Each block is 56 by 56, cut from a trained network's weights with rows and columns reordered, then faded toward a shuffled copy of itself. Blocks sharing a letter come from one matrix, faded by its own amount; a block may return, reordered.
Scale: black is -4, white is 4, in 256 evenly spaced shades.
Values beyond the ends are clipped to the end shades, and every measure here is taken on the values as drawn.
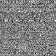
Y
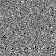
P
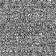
Y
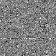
P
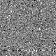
P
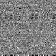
Y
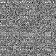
Y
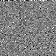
P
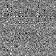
Y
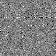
P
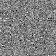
P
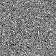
P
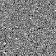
P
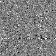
P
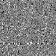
P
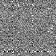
Y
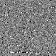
P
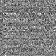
Y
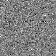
P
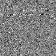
P
